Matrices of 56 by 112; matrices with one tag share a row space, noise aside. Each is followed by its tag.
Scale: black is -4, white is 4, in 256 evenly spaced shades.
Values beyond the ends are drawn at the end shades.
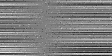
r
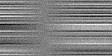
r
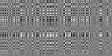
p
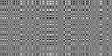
p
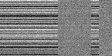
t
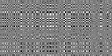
p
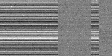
t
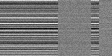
t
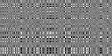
p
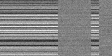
t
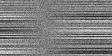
r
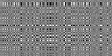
p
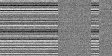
t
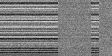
t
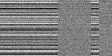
t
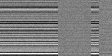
t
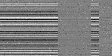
t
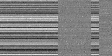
t
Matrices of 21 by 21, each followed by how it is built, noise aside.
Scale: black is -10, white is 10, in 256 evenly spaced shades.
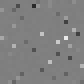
sparse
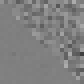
upper triangular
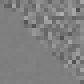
upper triangular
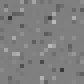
sparse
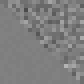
upper triangular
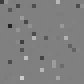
sparse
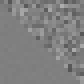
upper triangular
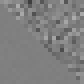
upper triangular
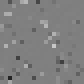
sparse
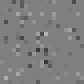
sparse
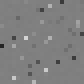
sparse
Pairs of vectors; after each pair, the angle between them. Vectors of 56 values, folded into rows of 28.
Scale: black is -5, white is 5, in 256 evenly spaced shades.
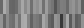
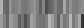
partly opposed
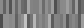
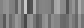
partly opposed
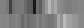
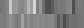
nearly opposite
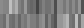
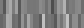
partly aligned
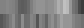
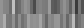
orthogonal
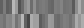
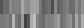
partly aligned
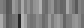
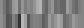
nearly parallel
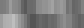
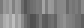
nearly parallel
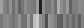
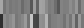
partly opposed
